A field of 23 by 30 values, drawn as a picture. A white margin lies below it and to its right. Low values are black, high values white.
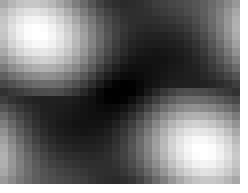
There are no regular stripes. Overall the values sit about 40% of the way up the scale. There are no lone odd cells. There is no seam. It looks the same turned upside down. The centre is the ninth with the lowest average.
